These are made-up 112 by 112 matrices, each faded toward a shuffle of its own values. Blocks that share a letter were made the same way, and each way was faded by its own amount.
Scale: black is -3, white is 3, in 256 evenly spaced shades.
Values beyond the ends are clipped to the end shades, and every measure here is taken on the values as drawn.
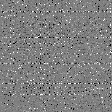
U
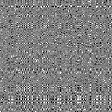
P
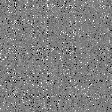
U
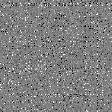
U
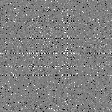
U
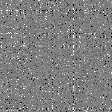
U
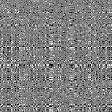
P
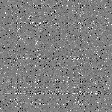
U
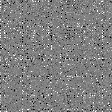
U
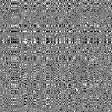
P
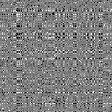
P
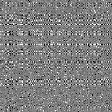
P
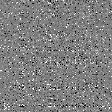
U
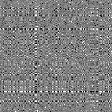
P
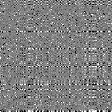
P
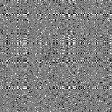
P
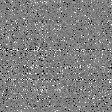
U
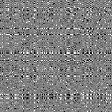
P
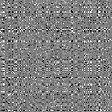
P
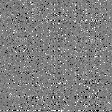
U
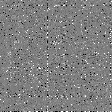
U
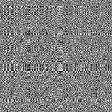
P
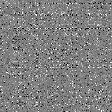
U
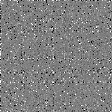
U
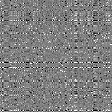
P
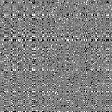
P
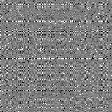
P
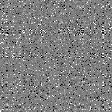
U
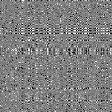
P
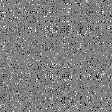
U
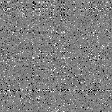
U
